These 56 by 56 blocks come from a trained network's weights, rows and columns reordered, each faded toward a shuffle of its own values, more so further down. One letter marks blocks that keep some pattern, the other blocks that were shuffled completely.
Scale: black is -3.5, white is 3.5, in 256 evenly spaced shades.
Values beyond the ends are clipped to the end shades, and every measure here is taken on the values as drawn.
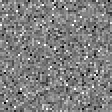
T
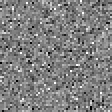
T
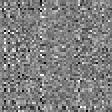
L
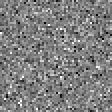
T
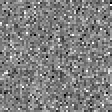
T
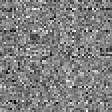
L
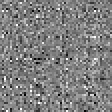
L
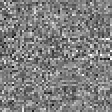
L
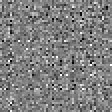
L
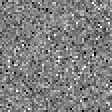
T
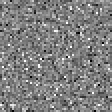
T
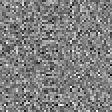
L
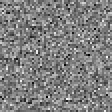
T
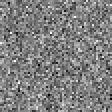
T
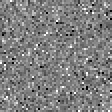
T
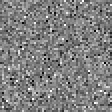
T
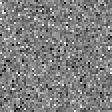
T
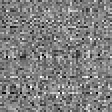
L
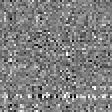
L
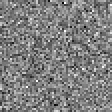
T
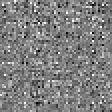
L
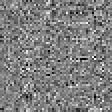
L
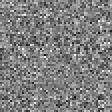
L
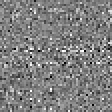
L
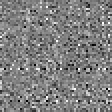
L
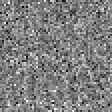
T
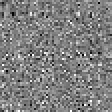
L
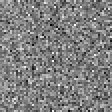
T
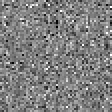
L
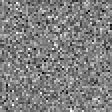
T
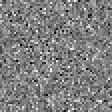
T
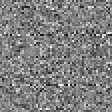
L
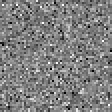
T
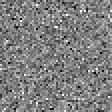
T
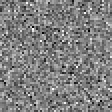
T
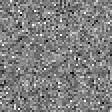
T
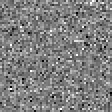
T
